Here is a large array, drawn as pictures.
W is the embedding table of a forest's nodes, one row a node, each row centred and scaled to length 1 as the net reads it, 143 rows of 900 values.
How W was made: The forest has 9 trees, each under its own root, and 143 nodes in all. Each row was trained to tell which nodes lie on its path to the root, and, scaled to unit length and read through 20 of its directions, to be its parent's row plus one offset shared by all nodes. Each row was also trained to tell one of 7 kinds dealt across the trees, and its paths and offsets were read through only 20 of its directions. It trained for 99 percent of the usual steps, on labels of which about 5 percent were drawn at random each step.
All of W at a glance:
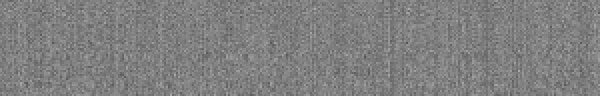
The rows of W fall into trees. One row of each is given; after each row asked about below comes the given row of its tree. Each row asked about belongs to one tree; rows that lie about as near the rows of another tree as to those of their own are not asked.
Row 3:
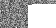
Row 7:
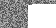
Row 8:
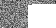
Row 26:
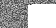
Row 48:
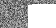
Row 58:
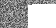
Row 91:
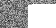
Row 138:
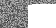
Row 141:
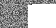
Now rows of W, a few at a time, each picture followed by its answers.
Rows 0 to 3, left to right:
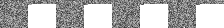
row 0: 26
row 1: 3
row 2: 58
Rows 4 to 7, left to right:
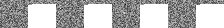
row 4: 91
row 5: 91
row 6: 7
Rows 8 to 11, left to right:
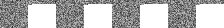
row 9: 141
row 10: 48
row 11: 3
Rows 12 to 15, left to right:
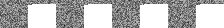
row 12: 8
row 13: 8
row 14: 8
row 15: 91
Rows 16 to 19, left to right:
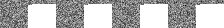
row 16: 91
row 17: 58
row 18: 7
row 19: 141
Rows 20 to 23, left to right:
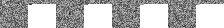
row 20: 91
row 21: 7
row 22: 8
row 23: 8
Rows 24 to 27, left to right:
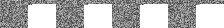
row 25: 91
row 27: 26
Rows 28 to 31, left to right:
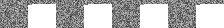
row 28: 8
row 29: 58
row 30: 91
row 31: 3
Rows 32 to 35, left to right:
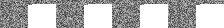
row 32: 141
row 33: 8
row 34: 91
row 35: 3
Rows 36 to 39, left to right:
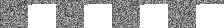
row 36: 58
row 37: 48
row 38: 58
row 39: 26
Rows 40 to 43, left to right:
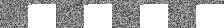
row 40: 8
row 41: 58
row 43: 26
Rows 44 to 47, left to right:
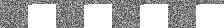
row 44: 8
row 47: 48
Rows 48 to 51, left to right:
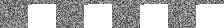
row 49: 58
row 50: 91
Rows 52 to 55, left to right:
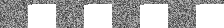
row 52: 91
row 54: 8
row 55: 3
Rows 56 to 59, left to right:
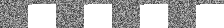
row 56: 48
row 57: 8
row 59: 91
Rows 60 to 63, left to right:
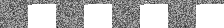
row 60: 3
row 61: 48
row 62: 3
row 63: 7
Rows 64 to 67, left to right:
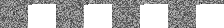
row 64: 7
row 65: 91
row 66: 91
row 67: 48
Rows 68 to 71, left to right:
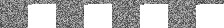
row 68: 58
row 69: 58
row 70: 91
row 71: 48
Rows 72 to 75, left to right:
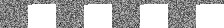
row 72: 8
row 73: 8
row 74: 141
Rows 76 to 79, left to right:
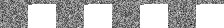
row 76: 7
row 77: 7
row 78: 138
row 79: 7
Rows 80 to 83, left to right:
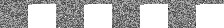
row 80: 26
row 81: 48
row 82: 138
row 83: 58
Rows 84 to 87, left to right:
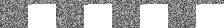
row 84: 58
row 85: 58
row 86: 48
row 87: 7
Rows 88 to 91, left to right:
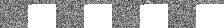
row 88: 48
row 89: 91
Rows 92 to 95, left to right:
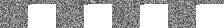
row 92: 48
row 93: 141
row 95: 141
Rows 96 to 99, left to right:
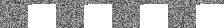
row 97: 8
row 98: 141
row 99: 91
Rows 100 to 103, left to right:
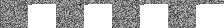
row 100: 58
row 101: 7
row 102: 3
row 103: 8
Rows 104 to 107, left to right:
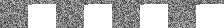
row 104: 3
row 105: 7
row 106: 7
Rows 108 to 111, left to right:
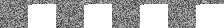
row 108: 3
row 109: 138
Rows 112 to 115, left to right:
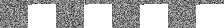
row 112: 8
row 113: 7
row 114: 141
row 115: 48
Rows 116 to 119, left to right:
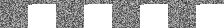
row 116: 141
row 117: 7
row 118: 48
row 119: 7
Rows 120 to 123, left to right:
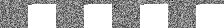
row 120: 3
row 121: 141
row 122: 58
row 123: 48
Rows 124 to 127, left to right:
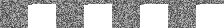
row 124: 8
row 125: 8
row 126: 26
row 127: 48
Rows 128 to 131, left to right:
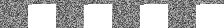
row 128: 48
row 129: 141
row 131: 91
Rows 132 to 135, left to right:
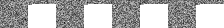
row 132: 7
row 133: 48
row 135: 141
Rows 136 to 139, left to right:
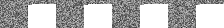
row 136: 7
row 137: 58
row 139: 48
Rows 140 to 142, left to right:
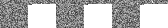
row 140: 3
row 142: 91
